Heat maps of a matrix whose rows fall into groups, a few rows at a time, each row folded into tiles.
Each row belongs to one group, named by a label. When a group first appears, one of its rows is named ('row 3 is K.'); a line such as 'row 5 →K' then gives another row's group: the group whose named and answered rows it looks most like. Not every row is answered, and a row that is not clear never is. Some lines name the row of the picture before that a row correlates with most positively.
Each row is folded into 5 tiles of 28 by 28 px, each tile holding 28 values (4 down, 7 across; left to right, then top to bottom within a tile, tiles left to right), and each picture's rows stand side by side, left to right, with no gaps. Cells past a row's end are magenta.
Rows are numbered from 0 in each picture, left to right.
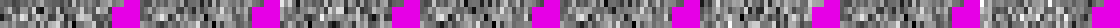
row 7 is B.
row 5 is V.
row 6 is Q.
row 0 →Q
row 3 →Q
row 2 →B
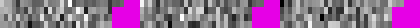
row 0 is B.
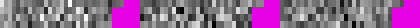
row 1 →Q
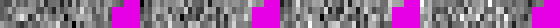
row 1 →V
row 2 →V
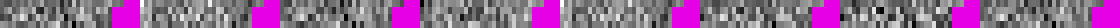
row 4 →B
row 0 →Q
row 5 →Q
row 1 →B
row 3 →V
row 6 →Q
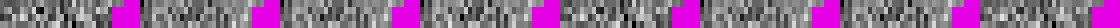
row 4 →Q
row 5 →V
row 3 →V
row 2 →V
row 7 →Q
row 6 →V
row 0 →Q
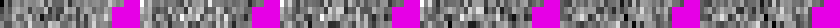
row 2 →B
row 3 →B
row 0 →V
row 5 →Q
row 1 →B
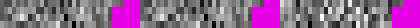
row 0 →Q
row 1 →Q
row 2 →B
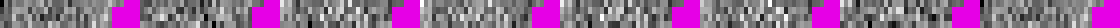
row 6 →B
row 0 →V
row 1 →Q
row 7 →V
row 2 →B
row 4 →B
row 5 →B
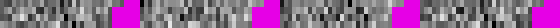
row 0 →Q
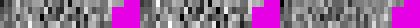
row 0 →V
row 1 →V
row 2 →V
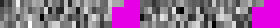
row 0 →V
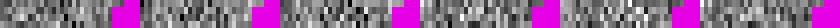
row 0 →Q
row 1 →V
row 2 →V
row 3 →B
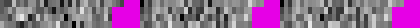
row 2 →V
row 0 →Q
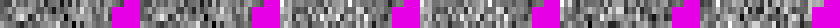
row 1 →Q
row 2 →B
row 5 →V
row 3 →B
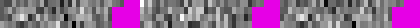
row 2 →Q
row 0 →Q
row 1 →B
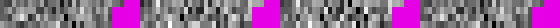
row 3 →Q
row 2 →V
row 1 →V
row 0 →Q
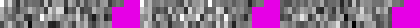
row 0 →B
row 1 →B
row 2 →Q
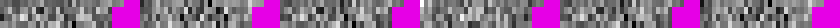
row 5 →V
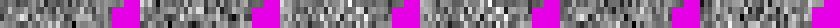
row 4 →Q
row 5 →V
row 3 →B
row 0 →Q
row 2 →B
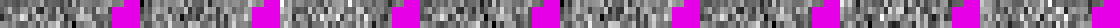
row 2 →B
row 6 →B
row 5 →Q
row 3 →Q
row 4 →V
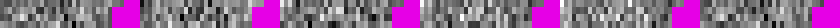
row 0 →Q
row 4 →B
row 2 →B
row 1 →V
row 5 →Q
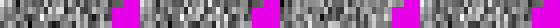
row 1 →B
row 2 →V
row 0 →B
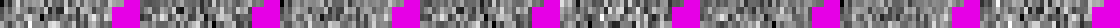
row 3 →Q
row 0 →V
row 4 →B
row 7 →V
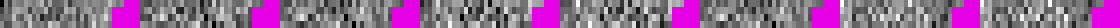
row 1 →Q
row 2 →Q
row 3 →V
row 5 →Q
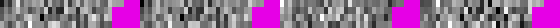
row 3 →V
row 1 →V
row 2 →B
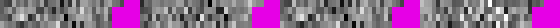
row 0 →Q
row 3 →B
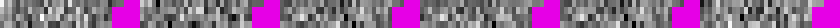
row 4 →Q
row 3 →Q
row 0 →B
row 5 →V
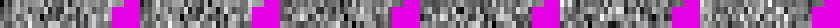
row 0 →V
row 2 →Q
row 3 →Q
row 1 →V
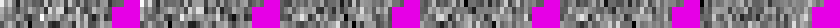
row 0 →B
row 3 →Q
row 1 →B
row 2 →Q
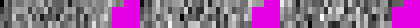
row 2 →B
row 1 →V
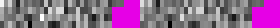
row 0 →B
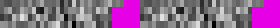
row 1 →Q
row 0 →Q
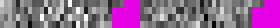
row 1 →Q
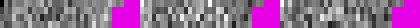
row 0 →V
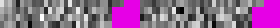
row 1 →Q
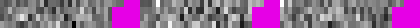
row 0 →Q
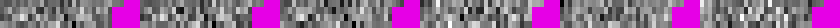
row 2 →Q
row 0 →Q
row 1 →Q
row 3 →V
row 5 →B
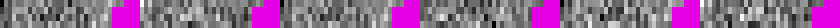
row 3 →Q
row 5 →B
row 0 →V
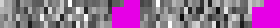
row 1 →V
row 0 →B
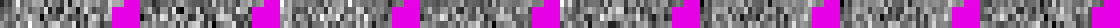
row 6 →V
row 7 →Q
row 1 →Q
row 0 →V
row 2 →B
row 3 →Q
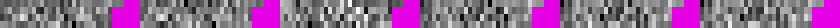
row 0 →Q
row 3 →V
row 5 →V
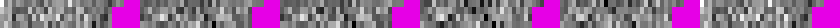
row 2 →Q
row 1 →Q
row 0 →B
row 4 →Q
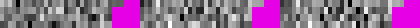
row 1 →V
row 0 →B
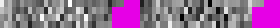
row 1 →V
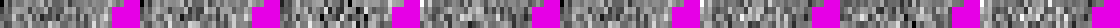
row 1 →V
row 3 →B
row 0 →V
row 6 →Q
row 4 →V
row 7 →B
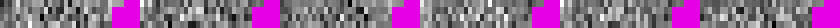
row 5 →Q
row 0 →V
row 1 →B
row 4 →B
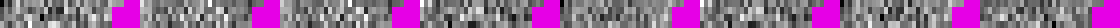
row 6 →V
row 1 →B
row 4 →V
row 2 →B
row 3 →B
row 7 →Q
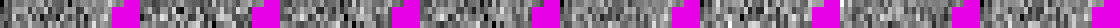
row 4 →V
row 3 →Q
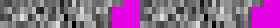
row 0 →Q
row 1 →Q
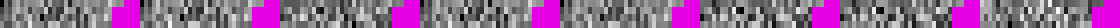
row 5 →Q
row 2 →Q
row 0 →V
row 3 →V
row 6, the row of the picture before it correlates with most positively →0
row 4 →V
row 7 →B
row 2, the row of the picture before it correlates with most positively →0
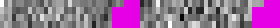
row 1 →V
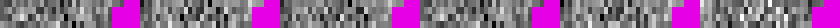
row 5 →B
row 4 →V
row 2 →V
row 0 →Q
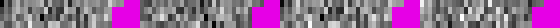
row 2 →V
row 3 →B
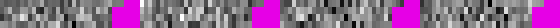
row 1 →B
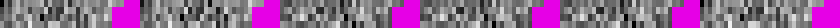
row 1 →V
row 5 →V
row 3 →Q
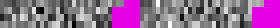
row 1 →V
